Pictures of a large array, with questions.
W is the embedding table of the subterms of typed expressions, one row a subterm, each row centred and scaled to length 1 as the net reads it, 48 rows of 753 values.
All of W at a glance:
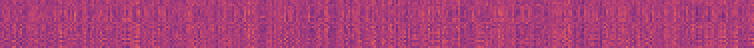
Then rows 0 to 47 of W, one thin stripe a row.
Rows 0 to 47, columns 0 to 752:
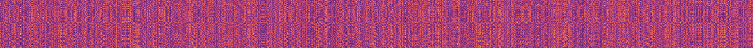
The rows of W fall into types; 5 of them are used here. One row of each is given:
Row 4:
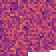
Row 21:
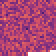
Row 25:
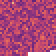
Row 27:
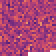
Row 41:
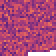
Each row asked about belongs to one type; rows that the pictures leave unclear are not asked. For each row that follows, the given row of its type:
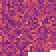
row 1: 27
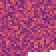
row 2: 27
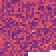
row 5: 41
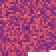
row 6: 21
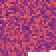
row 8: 21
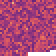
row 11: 25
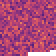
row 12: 25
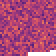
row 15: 25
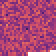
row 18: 21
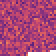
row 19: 21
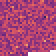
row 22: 4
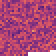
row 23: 41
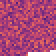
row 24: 27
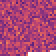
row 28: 21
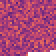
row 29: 27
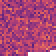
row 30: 25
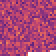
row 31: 21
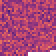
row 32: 41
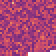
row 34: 25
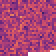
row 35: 4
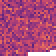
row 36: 25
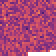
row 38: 21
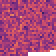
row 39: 4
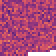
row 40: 41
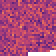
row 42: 4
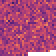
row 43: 21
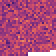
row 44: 4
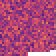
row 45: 25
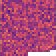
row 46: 41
